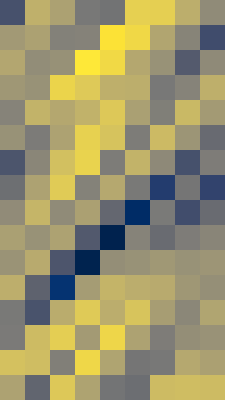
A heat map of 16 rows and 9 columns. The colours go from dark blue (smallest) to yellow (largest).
Calmest part: bottom right. Mirror symmetry: none. Grain: diagonal, up to the right. Slope: none. Average level on the scale: 60%. Ninth with the highest average: top middle.
